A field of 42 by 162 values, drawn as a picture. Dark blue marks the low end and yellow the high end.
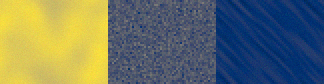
It is made of 1 by 3 panels. Panel 1,1: very high, smooth, faint in contrast. Panel 1,2: low, fine-grained. Panel 1,3: very low, slanting down to the right, faint in contrast.
